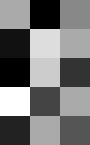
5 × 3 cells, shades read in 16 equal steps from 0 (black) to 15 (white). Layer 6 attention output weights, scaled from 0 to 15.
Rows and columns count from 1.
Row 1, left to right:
10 0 8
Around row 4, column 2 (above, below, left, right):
12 10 15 10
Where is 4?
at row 4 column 2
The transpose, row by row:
10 1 0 15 2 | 0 13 12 4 10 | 8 10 3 10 5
